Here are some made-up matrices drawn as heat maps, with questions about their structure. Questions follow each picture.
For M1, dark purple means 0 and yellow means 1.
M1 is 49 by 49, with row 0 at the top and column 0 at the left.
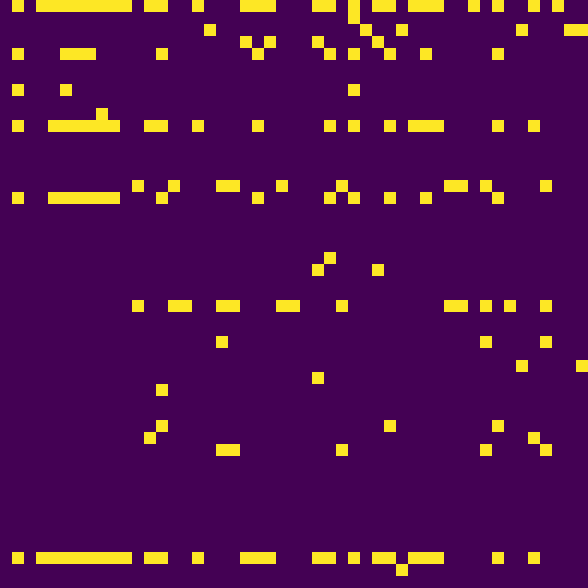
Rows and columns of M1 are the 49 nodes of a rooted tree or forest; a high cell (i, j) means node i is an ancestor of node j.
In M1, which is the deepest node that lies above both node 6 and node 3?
46
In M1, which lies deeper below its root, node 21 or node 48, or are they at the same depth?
node 21
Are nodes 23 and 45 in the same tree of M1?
yes
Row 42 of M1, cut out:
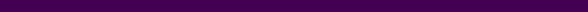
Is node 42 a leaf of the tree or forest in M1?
yes
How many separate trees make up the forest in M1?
3
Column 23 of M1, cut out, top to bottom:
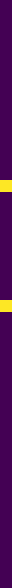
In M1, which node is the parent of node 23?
15
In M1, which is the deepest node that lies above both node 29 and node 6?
4
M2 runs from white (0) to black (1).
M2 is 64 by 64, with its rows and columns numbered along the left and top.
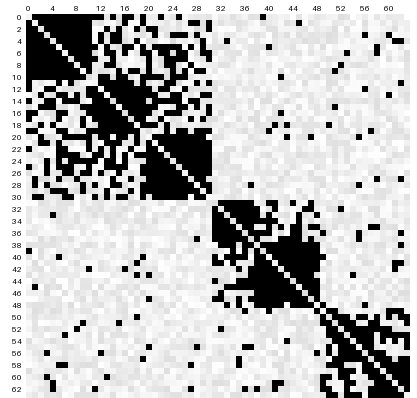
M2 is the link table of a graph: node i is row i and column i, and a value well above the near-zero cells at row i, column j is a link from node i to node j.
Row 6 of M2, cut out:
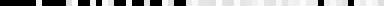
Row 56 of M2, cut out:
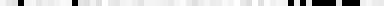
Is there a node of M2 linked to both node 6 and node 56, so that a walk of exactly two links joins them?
yes
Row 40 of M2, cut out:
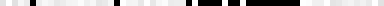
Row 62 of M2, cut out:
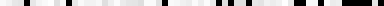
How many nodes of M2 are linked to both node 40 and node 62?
4
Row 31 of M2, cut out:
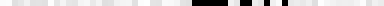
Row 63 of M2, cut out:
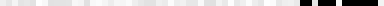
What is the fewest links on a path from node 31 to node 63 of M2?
3
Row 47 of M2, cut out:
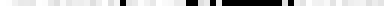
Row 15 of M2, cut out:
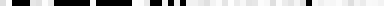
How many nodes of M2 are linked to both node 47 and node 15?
1
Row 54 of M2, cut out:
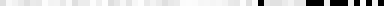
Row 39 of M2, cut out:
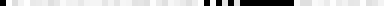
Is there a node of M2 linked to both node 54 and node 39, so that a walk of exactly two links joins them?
yes
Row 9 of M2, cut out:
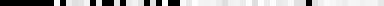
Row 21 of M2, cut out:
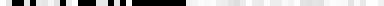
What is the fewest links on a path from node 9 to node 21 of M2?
2
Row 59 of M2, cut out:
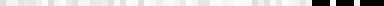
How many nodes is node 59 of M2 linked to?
10
